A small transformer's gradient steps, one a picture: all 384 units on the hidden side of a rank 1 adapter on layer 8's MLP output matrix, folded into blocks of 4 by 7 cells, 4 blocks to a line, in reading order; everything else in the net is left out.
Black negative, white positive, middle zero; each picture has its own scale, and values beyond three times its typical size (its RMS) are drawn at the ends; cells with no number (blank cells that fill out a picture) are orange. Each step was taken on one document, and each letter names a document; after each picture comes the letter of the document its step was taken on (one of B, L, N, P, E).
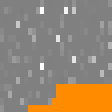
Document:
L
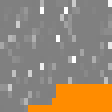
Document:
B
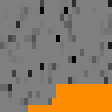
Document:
B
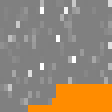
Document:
B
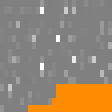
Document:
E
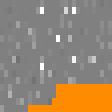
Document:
E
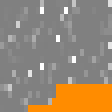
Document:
B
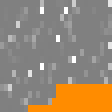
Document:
B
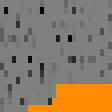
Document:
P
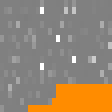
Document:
E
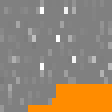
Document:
E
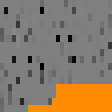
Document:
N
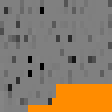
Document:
N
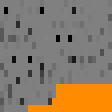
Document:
P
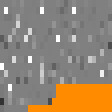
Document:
P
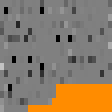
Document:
P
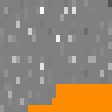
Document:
L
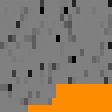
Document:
B
